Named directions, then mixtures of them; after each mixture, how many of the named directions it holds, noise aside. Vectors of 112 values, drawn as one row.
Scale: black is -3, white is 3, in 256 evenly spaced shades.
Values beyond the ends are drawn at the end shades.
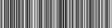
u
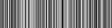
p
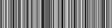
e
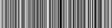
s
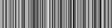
two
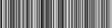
two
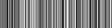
two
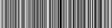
one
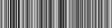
three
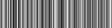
three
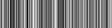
two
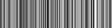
two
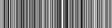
three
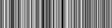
two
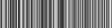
three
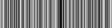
two
